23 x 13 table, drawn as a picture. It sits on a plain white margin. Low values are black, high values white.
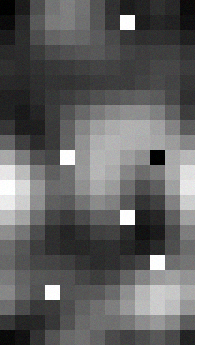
The top left is the ninth with the lowest average. Six lone cells stand out: five far higher and one far lower than their neighbours. The field is mottled with small blotches.
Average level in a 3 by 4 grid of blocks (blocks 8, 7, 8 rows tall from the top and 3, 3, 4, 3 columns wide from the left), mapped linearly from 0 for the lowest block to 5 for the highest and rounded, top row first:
0221 | 5355 | 2224
